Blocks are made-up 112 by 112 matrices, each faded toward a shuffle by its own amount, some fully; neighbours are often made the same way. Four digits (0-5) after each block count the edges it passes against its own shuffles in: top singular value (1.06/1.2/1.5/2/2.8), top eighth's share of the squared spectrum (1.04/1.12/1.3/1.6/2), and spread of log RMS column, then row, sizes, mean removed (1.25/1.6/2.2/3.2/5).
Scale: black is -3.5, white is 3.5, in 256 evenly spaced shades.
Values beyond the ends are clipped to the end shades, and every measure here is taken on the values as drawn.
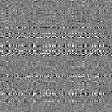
5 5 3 4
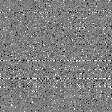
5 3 1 3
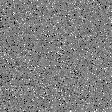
2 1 0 0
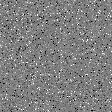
0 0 0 0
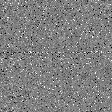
3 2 0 1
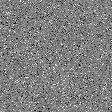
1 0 0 0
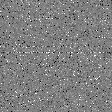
3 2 0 1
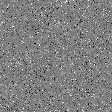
0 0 0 0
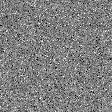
0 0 0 1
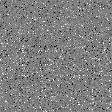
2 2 1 1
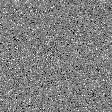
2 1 0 0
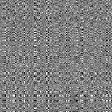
5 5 4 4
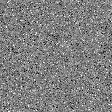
2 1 0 0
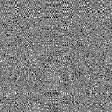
5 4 3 2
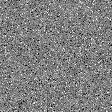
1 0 0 0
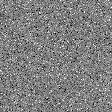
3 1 0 0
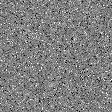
0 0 0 0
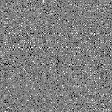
4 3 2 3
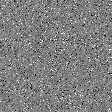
0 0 0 1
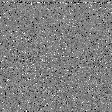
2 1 0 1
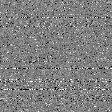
2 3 0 3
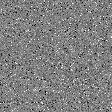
1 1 0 1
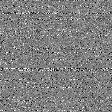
2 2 0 3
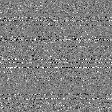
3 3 0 4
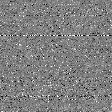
3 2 0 3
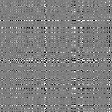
5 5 4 4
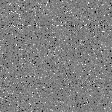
3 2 0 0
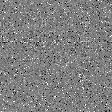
3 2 0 1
